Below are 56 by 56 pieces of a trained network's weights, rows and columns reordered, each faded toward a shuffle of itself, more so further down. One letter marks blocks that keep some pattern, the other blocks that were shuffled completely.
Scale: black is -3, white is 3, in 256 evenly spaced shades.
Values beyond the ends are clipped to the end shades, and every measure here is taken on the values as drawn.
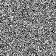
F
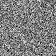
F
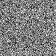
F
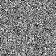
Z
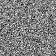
F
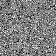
F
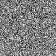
Z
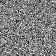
F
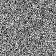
F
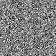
F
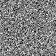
Z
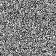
F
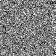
Z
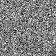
Z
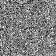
F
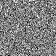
F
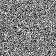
Z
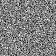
F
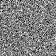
Z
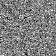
Z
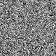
Z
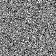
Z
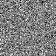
Z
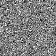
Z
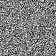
F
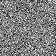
F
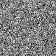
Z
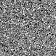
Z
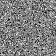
F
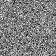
F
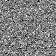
F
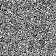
F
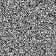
Z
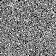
F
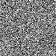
F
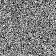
F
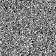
Z
